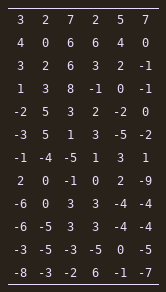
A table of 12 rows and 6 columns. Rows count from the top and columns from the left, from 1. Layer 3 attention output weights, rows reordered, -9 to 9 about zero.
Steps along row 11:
down up down up down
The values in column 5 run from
-5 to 5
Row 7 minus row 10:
5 1 -8 -2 7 5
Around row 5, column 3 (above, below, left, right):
8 1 5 2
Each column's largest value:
4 5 8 6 5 7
